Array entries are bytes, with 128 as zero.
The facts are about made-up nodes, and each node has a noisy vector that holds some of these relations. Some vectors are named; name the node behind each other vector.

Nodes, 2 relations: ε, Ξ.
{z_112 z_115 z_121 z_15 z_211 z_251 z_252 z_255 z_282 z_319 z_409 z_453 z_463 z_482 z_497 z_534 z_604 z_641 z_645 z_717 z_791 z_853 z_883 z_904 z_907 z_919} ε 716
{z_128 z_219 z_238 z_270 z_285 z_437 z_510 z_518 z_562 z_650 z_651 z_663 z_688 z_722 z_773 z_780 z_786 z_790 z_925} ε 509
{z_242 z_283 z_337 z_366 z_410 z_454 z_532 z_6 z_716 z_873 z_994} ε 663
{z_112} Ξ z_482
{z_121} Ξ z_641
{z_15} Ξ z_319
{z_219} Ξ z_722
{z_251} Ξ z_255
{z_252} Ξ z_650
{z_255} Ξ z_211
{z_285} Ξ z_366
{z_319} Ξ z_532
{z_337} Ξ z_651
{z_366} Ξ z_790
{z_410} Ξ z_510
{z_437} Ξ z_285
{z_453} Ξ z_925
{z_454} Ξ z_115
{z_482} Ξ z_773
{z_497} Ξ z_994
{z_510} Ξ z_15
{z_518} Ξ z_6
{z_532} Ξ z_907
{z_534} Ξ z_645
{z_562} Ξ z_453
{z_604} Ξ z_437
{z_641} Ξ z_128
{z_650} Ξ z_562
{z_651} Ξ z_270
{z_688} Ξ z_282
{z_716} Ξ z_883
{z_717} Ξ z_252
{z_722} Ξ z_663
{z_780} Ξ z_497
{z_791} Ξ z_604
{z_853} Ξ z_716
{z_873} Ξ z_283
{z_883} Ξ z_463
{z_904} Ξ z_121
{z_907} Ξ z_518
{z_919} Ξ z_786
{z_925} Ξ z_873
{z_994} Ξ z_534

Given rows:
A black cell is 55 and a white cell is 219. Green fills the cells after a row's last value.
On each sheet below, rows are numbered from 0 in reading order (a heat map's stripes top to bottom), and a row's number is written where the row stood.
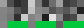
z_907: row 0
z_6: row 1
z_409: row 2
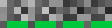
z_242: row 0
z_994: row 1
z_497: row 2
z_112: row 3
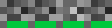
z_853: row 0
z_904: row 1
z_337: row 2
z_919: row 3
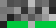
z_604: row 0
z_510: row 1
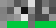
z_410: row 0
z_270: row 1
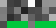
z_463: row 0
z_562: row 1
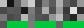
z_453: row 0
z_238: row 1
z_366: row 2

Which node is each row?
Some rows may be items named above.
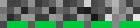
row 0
z_534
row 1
z_497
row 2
z_121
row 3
z_252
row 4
z_532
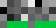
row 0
z_717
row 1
z_925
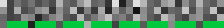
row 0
z_128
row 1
z_791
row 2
z_716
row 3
z_510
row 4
z_283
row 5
z_242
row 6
z_780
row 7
z_994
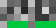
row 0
z_510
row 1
z_285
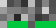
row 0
z_518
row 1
z_437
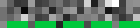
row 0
z_15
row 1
z_409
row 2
z_791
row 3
z_873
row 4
z_650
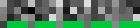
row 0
z_645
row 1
z_717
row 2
z_790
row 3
z_128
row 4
z_319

